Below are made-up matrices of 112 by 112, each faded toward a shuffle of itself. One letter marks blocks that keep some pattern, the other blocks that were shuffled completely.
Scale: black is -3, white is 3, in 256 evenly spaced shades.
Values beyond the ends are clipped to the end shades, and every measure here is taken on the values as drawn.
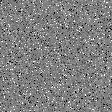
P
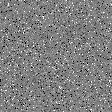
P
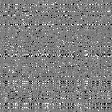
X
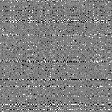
X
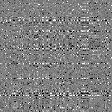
X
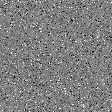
P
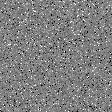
P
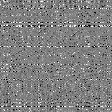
X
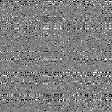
X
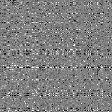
X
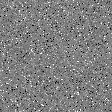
P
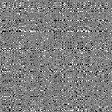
X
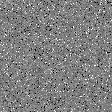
P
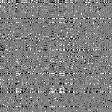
X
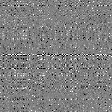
X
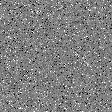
P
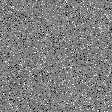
P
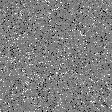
P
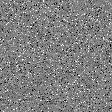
P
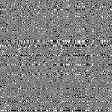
X
